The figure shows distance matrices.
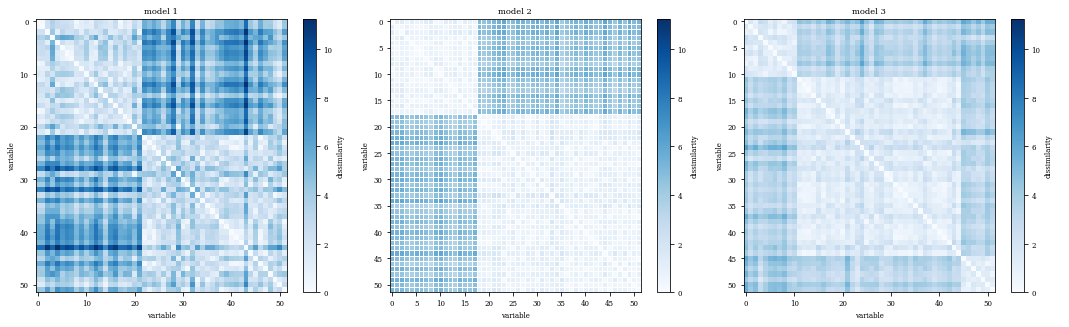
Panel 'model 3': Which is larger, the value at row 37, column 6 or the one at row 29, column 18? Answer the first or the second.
the first
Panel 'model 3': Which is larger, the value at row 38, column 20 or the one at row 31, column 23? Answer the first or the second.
the second
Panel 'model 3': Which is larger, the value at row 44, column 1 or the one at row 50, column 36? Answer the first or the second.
the second
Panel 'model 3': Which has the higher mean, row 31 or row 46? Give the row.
46
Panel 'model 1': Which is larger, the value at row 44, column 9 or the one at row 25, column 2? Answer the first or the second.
the second
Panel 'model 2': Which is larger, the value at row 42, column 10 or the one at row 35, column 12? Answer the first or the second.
the first
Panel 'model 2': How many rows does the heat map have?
52
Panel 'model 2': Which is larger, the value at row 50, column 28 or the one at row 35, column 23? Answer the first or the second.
the second
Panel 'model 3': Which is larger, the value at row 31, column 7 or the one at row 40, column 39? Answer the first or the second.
the first
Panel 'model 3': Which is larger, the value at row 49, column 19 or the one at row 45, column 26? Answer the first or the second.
the second
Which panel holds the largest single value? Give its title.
model 1
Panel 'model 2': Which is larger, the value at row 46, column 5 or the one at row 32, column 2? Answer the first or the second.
the second
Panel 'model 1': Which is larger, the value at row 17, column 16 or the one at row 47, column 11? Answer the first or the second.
the second
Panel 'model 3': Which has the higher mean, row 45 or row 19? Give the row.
45
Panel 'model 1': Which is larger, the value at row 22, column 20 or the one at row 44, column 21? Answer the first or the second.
the second
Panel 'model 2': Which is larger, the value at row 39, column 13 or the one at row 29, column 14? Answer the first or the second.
the second
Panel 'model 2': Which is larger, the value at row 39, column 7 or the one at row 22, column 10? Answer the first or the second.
the second
